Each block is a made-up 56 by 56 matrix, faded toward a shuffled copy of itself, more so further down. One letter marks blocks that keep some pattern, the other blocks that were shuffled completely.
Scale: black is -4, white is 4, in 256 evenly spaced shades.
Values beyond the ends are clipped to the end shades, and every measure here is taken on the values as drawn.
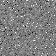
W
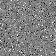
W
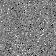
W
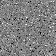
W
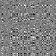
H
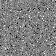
W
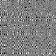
H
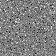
W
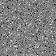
W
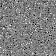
W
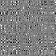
H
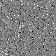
W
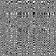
H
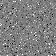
W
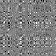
H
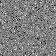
W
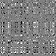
H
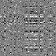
H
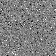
W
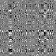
H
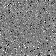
W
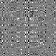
H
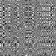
H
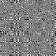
H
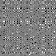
H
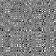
H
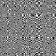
H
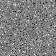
W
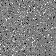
W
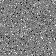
W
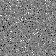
W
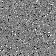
W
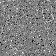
W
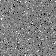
W
